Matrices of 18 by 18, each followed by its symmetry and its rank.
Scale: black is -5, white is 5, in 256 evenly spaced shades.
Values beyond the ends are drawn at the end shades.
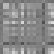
symmetric, rank two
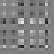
symmetric, rank one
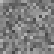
neither, full rank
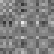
symmetric, rank two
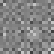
symmetric, rank three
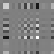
symmetric, rank one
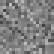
antisymmetric, full rank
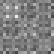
symmetric, rank two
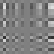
neither, rank one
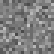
neither, full rank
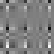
neither, rank one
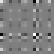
symmetric, rank one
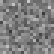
neither, full rank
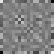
symmetric, rank three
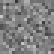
antisymmetric, full rank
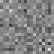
symmetric, rank three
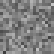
antisymmetric, full rank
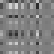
neither, rank one
